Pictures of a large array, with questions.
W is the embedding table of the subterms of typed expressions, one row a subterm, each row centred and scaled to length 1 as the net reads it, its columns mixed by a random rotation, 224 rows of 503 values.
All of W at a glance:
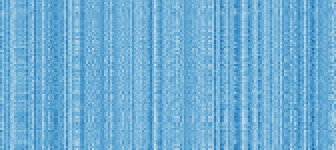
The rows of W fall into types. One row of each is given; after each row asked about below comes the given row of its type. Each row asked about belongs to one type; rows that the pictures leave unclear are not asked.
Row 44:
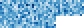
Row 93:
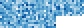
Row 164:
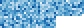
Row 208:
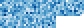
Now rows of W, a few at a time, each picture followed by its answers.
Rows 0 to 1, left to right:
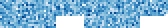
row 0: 93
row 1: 208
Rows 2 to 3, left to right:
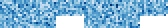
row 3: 44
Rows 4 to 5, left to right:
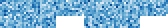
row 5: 164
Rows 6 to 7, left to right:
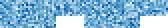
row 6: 93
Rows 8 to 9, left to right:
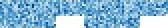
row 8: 44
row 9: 164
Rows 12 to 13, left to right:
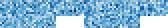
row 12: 208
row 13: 93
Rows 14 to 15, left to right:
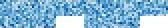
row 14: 164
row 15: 44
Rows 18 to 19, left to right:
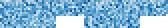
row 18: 93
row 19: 164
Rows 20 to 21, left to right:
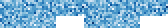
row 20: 93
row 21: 93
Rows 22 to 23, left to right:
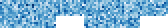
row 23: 164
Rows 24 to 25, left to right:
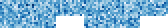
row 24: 44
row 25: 164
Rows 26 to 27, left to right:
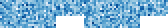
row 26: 93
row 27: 93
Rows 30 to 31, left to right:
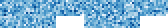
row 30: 208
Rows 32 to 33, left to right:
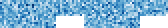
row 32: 44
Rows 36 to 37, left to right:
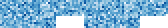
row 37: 164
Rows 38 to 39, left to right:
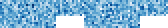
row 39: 93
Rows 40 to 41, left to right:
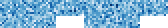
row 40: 208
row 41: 44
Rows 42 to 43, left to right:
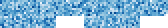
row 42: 164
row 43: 208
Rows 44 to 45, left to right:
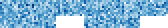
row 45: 164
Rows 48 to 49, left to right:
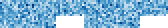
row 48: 44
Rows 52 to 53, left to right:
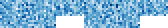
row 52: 93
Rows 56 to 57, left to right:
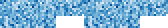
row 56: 164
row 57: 164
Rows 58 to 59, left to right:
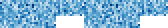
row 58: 44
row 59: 44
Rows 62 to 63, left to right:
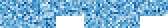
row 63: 208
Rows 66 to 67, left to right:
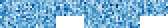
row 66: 93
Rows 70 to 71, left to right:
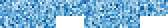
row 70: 164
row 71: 93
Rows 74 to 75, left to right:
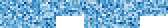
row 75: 44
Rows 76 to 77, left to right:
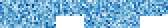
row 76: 44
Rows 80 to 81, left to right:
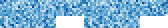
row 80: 164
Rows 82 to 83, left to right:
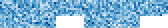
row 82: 44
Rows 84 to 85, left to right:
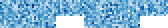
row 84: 44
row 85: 93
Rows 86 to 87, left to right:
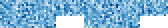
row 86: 93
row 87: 44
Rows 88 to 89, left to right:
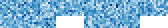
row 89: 44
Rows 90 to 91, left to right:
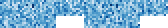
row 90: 44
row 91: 44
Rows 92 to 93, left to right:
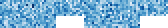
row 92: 44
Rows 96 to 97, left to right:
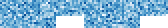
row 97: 93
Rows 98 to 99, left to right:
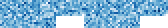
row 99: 208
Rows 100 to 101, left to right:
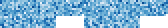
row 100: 164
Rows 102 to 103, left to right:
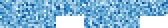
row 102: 93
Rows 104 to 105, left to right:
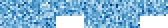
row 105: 44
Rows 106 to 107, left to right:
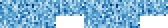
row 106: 44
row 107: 44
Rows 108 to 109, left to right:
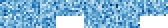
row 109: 44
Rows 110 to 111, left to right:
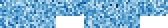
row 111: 44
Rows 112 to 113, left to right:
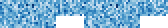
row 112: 44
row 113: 44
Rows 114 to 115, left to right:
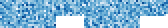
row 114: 93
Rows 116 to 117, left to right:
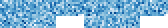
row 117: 208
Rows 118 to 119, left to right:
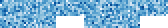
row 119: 93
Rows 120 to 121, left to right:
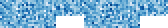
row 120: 93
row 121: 93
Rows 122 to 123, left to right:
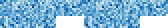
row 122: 164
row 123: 164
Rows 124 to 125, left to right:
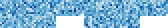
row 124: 208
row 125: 164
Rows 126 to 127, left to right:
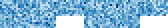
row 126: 44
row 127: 44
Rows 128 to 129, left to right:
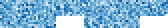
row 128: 93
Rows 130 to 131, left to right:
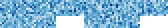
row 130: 208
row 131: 44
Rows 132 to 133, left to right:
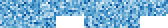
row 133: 164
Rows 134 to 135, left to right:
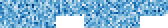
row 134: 44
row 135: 208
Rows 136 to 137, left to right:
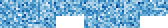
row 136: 93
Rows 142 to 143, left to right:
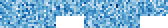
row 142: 93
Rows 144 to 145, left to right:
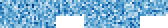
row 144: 44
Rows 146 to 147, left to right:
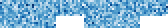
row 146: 44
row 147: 93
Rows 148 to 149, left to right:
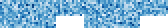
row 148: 44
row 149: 44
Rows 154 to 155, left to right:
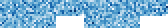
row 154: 208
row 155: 93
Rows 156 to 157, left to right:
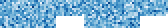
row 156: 164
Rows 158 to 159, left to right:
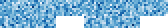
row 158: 164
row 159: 208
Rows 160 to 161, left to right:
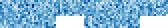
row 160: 44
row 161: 164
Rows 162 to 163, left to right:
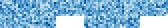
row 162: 44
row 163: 164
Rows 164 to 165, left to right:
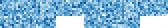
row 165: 93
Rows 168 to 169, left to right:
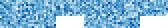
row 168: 93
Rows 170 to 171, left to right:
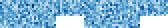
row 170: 44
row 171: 93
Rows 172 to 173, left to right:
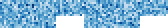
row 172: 44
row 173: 44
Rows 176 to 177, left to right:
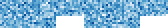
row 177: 93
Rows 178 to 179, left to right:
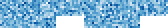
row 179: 93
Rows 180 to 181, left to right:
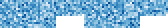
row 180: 93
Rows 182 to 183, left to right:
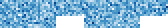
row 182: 93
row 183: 93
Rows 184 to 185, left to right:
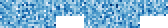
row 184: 93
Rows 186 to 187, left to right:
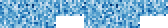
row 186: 44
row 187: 44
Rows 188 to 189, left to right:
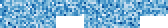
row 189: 44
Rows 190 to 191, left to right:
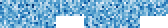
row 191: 164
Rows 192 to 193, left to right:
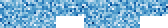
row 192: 93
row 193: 93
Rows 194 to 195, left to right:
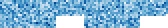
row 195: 164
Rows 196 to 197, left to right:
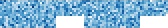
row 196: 164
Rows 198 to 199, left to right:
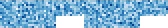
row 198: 93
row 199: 44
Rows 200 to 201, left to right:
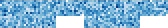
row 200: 208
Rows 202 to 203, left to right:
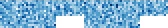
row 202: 93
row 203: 44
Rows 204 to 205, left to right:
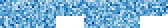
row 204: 164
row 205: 93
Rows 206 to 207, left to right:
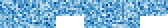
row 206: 44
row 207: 93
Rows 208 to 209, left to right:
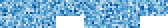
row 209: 93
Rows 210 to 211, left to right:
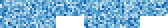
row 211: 164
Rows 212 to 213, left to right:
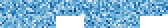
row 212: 208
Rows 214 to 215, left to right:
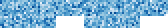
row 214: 164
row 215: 208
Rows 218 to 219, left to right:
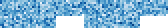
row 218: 164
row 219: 44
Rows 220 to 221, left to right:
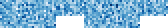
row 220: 93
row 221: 44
